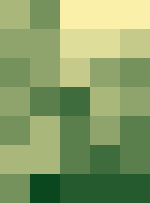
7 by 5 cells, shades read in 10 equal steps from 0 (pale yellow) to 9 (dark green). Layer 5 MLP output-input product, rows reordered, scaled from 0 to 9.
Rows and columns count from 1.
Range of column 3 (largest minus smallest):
8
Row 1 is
3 5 0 0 0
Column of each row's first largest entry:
2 1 1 3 3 4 2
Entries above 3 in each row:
1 2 4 4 4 3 5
